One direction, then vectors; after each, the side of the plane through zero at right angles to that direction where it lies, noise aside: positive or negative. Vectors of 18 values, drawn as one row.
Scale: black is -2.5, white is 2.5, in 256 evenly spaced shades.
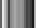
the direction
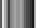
positive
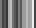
negative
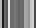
negative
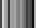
positive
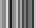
positive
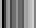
negative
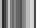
negative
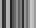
negative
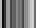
negative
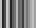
negative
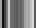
negative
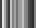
positive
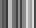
negative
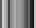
positive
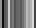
negative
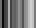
negative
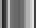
negative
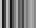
negative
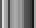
positive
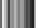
positive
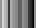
positive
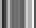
negative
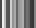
positive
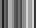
negative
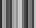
positive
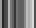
negative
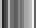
negative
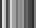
positive
